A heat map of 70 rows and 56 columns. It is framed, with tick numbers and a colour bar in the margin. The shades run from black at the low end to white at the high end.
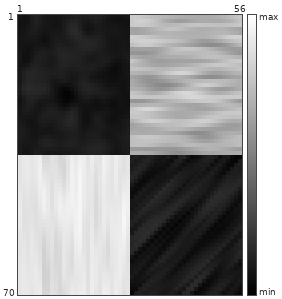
The table splits into 2 rows of 2 panels. Panel 1,1: very low, blotchy, faint in contrast. Panel 1,2: high, streaked across. Panel 2,1: very high, streaked downward, faint in contrast. Panel 2,2: very low, slanting up to the right, faint in contrast.
